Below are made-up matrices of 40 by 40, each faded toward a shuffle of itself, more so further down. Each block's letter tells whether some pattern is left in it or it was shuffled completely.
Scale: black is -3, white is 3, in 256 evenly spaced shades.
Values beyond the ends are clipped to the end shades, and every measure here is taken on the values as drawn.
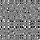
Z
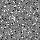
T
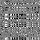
Z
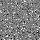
T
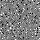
T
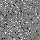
T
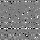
Z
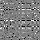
Z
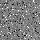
T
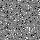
T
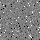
T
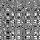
Z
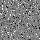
T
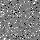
T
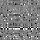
Z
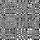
Z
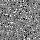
T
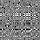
Z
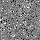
T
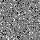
T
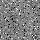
T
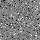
T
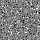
T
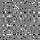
Z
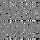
Z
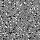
T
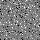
T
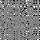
Z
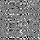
Z
